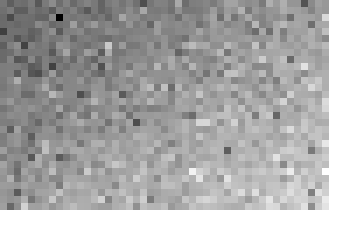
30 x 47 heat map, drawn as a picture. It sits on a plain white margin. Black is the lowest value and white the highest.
The ninth with the lowest average is the top left. The bottom right is the ninth with the highest average. Neither half mirrors the other. There are no regular stripes. There is an overall slope up to the bottom right.
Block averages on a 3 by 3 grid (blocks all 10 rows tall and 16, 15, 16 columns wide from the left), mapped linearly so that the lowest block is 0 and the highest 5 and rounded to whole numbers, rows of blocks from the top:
0 1 3 | 1 3 4 | 3 4 5
